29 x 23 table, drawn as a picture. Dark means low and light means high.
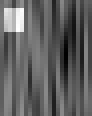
Ninth with the highest average: top left. Calmest part: centre. Histogram: skewed, a long tail of high values. Ninth with the lowest average: middle right. Odd patch: higher, in the top left. Grain: streaks running down.
